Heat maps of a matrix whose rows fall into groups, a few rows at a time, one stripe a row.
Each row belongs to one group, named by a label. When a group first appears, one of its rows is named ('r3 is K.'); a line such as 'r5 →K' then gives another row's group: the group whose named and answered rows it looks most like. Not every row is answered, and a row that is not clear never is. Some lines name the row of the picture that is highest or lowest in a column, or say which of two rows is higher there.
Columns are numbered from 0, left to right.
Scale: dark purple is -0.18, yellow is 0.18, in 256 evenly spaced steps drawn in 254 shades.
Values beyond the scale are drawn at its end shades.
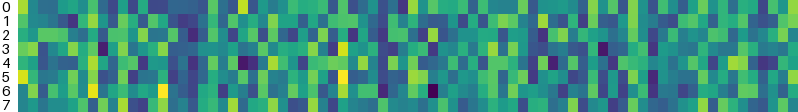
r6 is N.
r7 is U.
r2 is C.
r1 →U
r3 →N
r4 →U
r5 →N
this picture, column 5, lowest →1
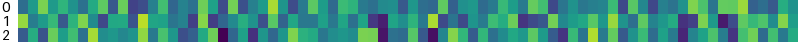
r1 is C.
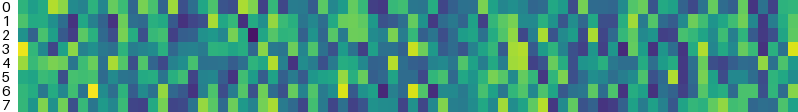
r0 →C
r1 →U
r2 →U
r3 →N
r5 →C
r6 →N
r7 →U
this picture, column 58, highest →4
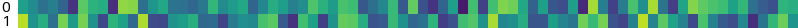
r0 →U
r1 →C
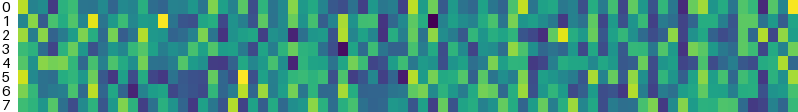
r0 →N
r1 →N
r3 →N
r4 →C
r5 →N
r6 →N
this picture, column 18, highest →2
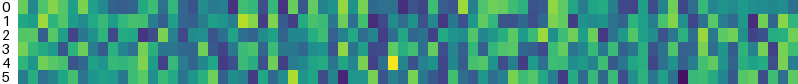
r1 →C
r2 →U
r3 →C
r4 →C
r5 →N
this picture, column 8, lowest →3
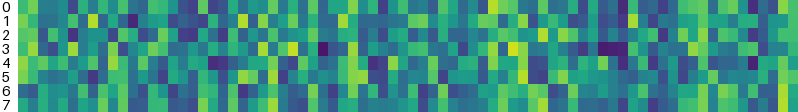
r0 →U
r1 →N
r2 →U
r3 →N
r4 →C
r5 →C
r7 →U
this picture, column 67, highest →3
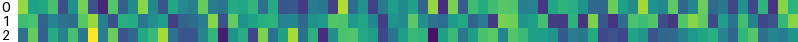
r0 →C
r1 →U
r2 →N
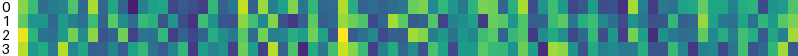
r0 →N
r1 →C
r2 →N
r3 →C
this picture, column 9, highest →1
